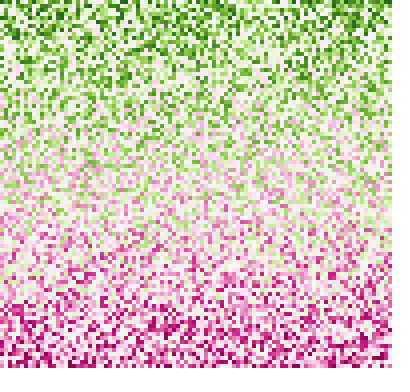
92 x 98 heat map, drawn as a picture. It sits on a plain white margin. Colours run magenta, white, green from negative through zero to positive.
Stripes: none. Average level on the scale: 50%. Slope: up to the top. Odd rows or columns: none.
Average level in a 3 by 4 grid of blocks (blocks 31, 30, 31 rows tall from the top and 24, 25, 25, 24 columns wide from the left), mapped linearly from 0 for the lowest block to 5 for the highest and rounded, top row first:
5 5 5 5
2 3 2 3
0 0 0 0
